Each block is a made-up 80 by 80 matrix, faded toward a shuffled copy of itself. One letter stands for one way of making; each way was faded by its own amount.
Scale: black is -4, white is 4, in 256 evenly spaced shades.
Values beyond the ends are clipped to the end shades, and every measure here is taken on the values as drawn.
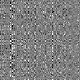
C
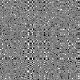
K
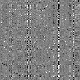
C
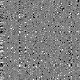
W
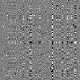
C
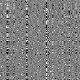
C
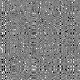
K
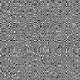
K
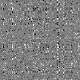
W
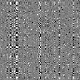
C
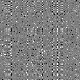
K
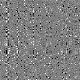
W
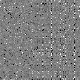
W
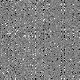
W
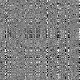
C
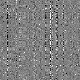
C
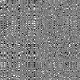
K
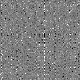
W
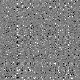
W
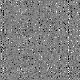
W
